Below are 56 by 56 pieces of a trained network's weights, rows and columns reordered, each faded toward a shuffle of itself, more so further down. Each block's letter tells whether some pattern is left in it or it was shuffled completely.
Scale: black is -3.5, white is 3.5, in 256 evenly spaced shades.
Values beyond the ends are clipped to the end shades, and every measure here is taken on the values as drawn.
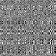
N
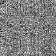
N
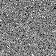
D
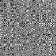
N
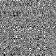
N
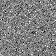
D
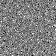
D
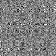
N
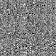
N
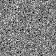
D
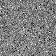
D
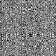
N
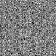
N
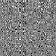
N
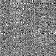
N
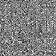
N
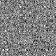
N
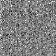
N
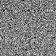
N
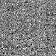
N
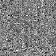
N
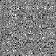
N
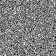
D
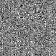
N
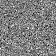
D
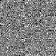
N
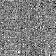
N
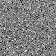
D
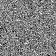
D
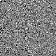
N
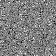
D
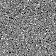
D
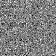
N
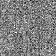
N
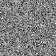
N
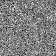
D
